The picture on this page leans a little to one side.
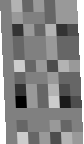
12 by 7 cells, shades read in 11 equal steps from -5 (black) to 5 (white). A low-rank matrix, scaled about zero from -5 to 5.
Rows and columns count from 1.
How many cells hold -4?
1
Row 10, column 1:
0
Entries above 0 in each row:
4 3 2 1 1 4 1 2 2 0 1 4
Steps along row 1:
up down up down up same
